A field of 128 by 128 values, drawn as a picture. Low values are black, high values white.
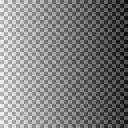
There is an overall slope up to the left. No lone cell stands out from its neighbours. The field is checkered.
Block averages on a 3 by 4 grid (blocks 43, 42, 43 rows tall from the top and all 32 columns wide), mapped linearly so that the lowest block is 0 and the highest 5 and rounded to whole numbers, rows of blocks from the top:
5 3 2 0 / 5 3 2 0 / 5 3 2 0
